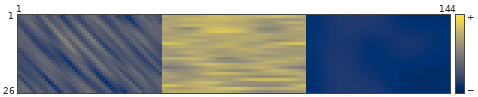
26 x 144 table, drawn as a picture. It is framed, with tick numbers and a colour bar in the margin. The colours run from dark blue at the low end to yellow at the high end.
It is made of 1 by 3 panels. Panel 1,1: low, slanting down to the right. Panel 1,2: high, streaked across. Panel 1,3: very low, smooth, faint in contrast.
